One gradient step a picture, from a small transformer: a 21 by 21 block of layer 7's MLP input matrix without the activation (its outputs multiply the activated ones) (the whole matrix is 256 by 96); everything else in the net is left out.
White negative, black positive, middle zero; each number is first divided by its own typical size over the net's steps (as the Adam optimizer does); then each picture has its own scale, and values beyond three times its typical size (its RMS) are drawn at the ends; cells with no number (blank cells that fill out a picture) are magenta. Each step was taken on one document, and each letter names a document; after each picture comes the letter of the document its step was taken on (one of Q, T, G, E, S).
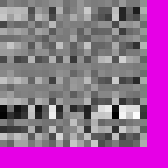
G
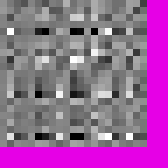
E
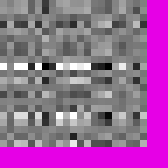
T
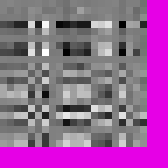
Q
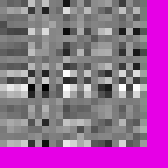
Q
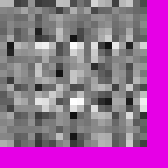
E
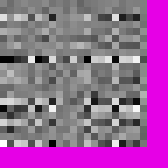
G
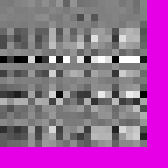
G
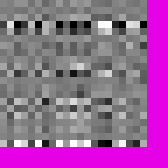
T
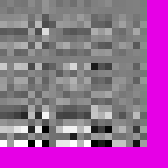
T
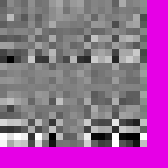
G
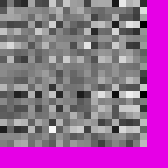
G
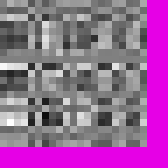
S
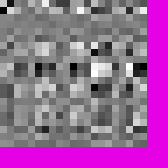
E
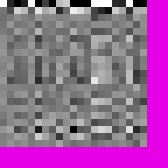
E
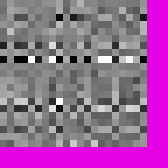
G
